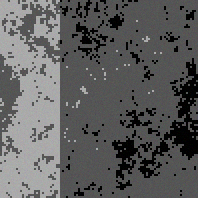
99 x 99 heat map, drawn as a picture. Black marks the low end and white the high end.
The centre is the smoothest part. The texture is blotchy. Overall the values sit about 40% of the way up the scale. No regular stripes run through it. The left part is higher, up to a seam about 30% of the way across.
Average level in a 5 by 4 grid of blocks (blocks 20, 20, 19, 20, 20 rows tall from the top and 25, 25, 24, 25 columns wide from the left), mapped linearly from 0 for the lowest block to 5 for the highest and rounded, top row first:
4212 | 4221 | 4321 | 5210 | 5212
